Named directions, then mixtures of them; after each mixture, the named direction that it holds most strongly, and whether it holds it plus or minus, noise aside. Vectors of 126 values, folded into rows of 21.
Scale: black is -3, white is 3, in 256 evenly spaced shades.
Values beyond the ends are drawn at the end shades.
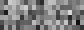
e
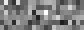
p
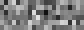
p, minus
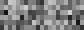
e, plus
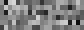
p, minus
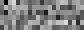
p, minus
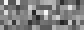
p, plus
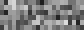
e, plus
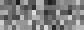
e, minus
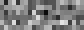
p, minus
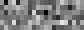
p, minus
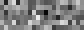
p, minus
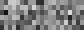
e, plus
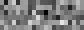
p, minus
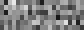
e, plus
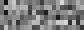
p, minus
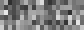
e, minus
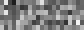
e, minus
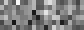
p, plus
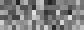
e, minus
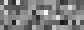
p, plus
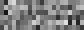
e, plus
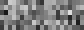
e, plus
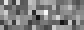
p, plus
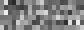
e, minus
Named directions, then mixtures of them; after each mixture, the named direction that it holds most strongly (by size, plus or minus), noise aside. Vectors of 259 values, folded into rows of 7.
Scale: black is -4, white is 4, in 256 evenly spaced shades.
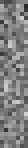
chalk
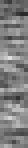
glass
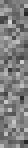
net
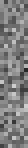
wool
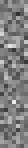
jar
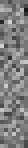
jar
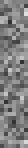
net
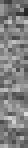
glass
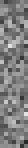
net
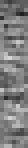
glass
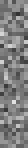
jar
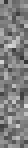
jar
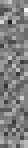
net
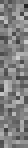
chalk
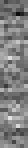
glass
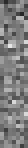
chalk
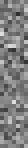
jar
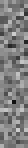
jar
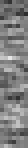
glass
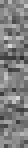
glass
